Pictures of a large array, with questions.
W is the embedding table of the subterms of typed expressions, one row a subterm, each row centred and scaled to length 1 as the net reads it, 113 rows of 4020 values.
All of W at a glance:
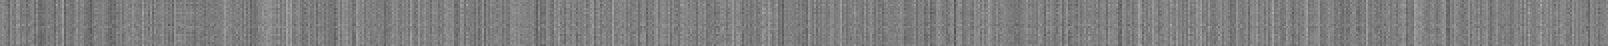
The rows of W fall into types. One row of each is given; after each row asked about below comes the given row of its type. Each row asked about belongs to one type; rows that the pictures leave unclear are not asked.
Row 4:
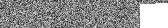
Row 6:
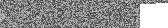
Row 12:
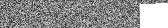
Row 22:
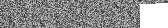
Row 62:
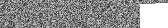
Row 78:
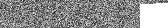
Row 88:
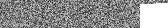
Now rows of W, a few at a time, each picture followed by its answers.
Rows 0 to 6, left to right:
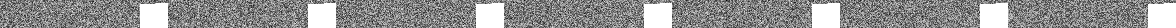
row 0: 12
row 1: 22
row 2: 4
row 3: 78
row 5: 12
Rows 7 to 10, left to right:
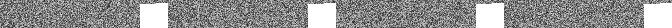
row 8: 22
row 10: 88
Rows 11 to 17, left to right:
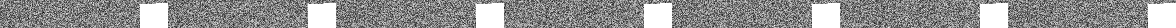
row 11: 88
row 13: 78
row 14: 88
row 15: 4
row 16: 78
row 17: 78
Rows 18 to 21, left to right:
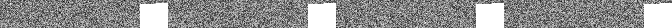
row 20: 22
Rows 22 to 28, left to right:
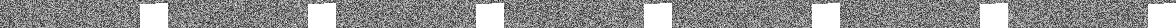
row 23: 88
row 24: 62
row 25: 78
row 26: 12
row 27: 4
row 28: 6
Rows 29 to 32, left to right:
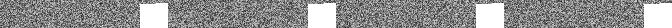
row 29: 4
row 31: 62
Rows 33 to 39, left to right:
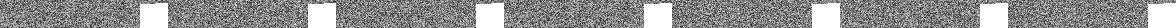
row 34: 22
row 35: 12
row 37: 4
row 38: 6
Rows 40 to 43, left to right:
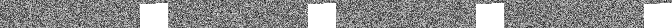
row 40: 22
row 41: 6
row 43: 78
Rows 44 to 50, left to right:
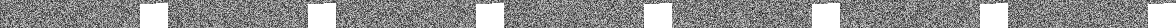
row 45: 22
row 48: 6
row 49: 88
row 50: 4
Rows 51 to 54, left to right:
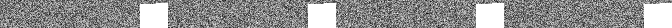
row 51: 12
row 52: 22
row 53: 78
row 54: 78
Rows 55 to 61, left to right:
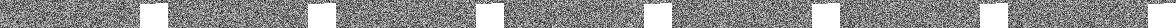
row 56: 4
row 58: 88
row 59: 4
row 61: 62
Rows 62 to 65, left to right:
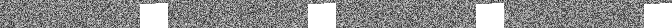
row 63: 88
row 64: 62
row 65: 6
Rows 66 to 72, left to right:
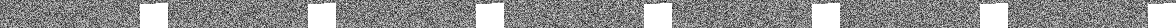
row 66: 12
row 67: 88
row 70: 78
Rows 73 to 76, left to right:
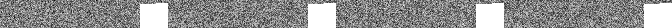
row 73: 4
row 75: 22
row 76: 12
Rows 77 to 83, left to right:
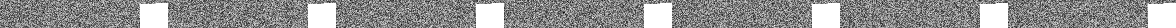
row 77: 78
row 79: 4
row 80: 88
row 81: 4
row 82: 22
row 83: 12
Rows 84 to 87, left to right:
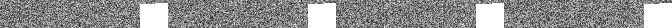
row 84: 78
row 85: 6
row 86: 88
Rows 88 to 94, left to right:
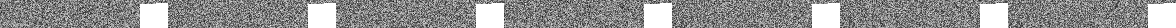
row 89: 4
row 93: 22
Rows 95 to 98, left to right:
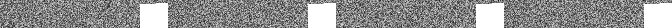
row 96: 4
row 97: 62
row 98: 4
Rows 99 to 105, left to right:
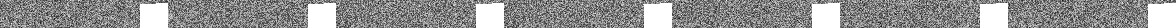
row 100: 6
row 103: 78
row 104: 62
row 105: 88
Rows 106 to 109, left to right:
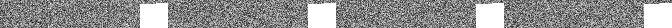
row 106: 88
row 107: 78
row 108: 88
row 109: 12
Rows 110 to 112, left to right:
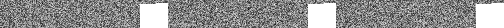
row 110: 22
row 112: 12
